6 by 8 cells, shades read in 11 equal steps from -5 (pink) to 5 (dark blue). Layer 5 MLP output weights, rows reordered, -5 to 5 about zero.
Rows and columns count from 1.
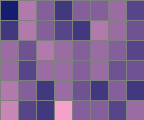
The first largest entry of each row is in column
1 1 8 2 3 3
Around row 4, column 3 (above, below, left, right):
-2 3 2 -1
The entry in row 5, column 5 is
1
